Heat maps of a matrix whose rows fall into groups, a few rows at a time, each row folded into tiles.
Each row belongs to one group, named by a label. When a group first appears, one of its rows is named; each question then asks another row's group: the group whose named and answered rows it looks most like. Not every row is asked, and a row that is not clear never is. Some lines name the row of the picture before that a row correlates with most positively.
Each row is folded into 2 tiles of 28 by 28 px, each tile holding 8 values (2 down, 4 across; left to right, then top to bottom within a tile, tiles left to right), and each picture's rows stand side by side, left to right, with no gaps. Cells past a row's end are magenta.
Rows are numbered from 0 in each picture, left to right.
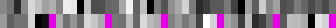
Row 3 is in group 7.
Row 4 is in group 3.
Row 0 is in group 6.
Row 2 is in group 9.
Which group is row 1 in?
9
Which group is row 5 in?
7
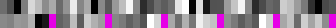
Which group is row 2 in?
7
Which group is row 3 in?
9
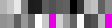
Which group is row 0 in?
7
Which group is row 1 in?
3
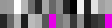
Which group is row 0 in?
9
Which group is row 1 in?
3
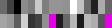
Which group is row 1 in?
9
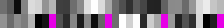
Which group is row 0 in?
6
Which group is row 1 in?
6
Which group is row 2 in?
7
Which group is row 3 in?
6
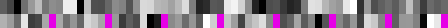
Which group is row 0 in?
3
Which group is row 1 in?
9
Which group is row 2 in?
6
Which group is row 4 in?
7
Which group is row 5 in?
6
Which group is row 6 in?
9
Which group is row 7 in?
7
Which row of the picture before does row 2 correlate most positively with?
3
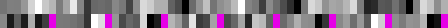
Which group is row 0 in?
6
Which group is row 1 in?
7
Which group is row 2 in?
6
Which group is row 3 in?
3
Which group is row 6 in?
7
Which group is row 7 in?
6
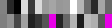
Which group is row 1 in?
9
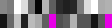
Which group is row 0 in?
9
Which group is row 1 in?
6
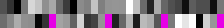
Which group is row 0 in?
6
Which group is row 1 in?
3
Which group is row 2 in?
9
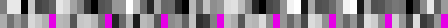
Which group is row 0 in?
9
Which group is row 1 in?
7
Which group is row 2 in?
9
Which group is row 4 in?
7
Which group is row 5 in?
9
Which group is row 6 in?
9
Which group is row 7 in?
3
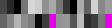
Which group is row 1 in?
3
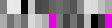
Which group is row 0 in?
9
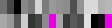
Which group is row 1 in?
6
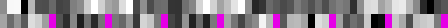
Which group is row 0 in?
9
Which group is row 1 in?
6
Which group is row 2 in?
9
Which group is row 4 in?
7
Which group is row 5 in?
7
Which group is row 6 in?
6
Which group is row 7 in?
7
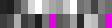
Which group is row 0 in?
6
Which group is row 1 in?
9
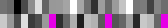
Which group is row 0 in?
3
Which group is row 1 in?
9
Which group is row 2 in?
9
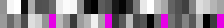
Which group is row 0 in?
9
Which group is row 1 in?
7
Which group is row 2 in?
6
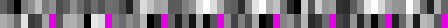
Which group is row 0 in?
3
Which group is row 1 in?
7
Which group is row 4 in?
6
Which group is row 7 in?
9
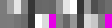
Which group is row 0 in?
7
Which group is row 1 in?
9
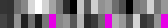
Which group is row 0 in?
6
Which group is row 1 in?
3
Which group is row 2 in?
3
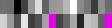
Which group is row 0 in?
3
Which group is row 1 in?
9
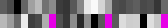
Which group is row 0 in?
3
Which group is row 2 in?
7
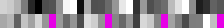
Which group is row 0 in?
7
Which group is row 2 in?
9
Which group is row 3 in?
7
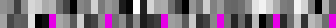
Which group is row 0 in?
6
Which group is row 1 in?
3
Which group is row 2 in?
3
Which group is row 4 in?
6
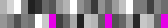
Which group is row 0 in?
7
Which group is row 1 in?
9
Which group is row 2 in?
9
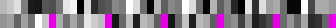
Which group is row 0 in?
7
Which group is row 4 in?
3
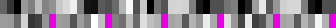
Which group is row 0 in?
3
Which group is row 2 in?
9
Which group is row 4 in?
3
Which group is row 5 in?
7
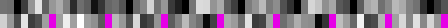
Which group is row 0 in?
3
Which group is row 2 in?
3
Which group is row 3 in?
6
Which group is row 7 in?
7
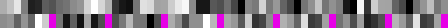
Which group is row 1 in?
6
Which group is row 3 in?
7
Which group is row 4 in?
3
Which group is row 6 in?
3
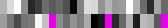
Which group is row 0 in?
7
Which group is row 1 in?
6
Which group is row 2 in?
9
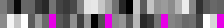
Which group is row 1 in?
6
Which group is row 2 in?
3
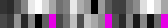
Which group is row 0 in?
6
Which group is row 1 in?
9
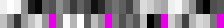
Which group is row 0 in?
7
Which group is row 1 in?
7
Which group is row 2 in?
6
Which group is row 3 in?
7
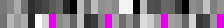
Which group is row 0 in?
7
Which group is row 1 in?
3
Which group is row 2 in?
9
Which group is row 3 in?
3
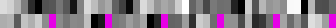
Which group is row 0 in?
7
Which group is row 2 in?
6
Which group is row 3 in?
9
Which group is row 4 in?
3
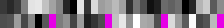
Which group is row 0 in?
6
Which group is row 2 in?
7
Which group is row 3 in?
3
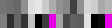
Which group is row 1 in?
6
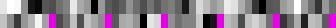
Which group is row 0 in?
7
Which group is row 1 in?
9
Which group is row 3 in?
6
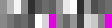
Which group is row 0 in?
7
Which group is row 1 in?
9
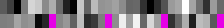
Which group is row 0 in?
6
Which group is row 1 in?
3
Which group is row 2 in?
7
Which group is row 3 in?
9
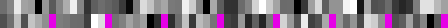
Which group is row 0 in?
9
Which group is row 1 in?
7
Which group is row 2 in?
6
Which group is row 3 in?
9
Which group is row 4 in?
6
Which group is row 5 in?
3
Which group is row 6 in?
9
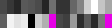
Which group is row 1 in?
6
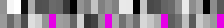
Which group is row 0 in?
9
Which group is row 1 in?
3
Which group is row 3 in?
9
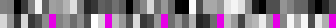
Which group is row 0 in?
3
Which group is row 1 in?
7
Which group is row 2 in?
3
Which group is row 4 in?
7
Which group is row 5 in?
7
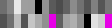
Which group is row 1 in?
7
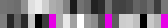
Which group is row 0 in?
6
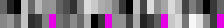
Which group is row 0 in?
3
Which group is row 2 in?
3
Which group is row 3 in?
7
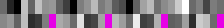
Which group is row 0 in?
3
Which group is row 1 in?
3
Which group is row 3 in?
9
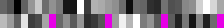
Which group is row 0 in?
3
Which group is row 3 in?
6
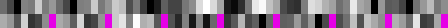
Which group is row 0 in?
3
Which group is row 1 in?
3
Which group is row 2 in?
7
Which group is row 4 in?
6
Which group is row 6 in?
9
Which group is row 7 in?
3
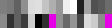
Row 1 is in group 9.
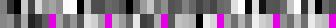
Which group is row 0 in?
3
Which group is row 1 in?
9
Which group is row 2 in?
3
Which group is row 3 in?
7
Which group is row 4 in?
9
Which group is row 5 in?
9
